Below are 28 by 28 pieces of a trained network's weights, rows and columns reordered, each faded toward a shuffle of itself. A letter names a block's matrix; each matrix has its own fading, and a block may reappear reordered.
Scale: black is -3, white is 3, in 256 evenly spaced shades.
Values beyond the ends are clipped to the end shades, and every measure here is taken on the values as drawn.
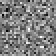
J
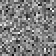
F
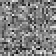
J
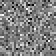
J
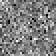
F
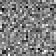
J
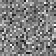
F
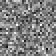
F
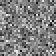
F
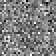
F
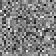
J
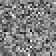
J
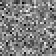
F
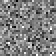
F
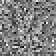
F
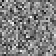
F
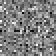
J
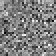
J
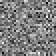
J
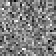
F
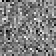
J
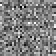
J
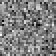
J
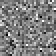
F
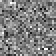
J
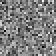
F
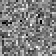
J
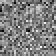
J
